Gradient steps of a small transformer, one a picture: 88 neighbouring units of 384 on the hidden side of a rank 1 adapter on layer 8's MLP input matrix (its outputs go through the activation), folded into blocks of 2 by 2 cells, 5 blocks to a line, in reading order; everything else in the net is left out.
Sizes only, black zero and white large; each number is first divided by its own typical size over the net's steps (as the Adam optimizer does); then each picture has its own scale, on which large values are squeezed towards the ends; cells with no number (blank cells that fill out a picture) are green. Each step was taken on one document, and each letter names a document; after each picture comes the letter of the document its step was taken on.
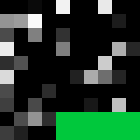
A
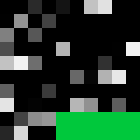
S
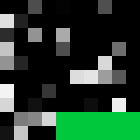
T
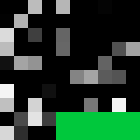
T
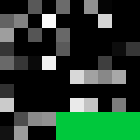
S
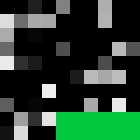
A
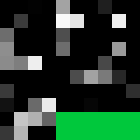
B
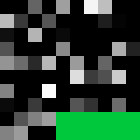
A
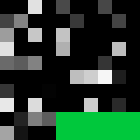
T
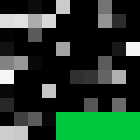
A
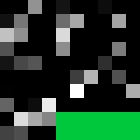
B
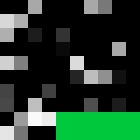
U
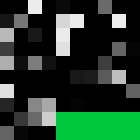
B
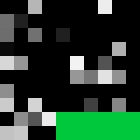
U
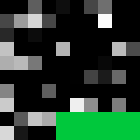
S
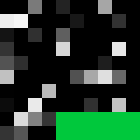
T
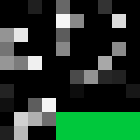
B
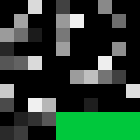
B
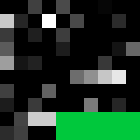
S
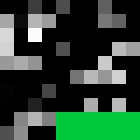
A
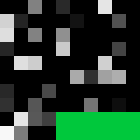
T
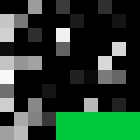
T
